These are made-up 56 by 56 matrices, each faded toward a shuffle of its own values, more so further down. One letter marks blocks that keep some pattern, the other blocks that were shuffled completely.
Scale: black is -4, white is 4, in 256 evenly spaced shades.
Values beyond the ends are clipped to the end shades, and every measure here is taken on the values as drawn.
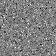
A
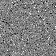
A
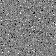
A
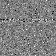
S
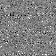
S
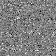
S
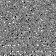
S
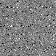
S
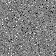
A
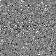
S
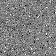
A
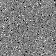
A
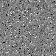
A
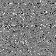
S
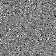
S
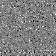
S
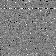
S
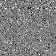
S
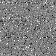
S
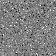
A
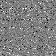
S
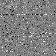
S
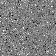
A
